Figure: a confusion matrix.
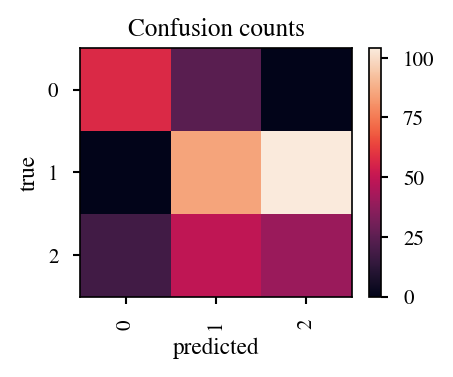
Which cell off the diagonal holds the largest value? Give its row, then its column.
1, 2
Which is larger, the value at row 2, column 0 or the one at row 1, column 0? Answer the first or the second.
the first
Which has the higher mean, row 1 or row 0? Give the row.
1
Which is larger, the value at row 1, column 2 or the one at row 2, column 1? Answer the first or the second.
the first
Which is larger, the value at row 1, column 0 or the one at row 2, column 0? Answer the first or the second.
the second
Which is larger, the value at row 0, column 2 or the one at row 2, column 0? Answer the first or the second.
the second
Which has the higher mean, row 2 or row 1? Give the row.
1
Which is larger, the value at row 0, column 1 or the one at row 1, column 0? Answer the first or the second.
the first
